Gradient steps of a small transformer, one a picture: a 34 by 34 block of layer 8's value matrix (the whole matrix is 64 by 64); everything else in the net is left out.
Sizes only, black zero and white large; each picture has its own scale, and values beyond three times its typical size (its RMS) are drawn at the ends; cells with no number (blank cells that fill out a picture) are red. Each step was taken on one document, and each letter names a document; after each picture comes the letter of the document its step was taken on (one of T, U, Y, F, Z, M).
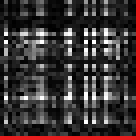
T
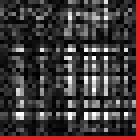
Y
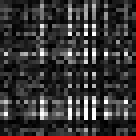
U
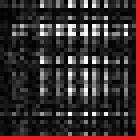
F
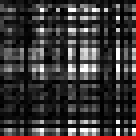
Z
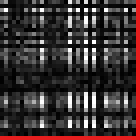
U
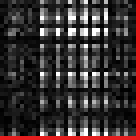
F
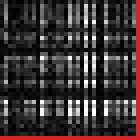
U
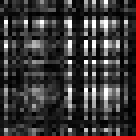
T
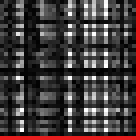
Y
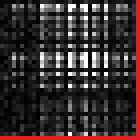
F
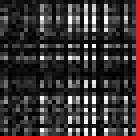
U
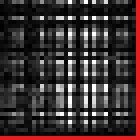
F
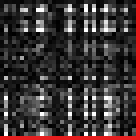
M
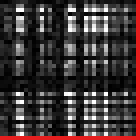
Y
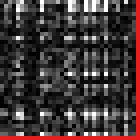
Y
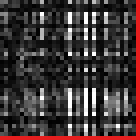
U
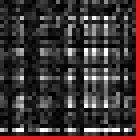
Y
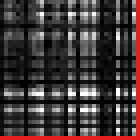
Z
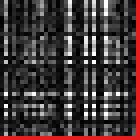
T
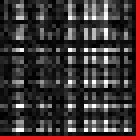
Y
